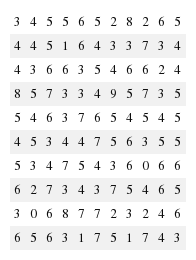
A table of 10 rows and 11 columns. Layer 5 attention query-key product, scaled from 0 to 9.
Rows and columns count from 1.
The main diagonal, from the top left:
3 4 6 3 7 7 3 5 2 4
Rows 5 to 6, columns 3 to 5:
6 3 7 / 3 4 4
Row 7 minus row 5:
0 -1 -2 4 -2 -2 -2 2 -5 2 1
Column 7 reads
2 3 4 9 5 5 3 7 2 5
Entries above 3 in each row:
8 7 8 8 10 9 8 8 6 7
